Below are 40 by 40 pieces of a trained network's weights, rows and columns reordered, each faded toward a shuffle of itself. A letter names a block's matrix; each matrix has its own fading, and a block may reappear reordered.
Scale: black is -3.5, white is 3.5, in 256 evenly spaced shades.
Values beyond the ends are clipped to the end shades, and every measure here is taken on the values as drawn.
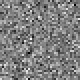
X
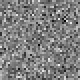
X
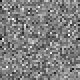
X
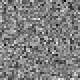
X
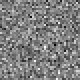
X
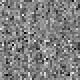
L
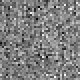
L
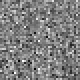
L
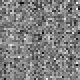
L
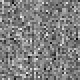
L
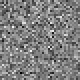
X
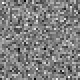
X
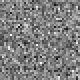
X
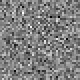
X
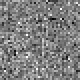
L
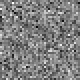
X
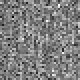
L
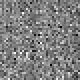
L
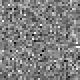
L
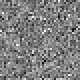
X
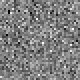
X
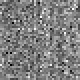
L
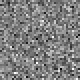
X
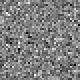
X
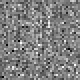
L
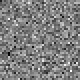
X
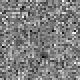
X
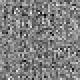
L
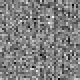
L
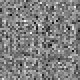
L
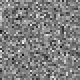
X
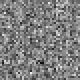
L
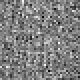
L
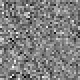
X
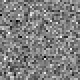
X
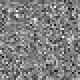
X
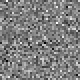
X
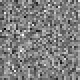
L
